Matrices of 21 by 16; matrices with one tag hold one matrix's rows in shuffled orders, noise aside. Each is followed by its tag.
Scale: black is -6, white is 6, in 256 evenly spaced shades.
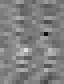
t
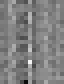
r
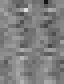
t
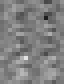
t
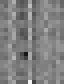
r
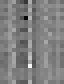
r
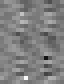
t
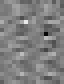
t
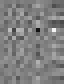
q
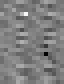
t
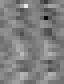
t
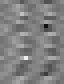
t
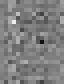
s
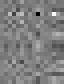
q
